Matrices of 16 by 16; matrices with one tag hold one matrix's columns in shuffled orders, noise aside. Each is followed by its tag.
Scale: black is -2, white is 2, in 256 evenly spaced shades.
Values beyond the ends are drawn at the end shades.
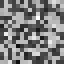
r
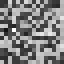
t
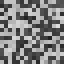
t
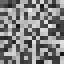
t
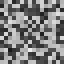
r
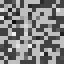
t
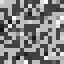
r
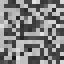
t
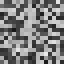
t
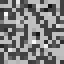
r
